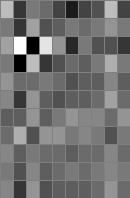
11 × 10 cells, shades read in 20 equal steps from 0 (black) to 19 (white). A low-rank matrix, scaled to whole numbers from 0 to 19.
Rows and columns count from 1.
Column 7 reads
5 8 9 7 7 7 10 10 8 8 7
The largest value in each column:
14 19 14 17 11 11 10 10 14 11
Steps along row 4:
down up down up up down up up down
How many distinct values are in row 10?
5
